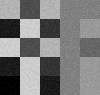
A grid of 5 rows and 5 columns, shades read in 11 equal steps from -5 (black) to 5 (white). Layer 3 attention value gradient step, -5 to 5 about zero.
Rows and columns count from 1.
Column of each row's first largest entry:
1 2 1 2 2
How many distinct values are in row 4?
5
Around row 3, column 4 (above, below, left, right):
0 0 2 -1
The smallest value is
-5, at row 5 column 1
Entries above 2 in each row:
0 1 1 1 1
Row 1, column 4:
0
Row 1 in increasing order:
-2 0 0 2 2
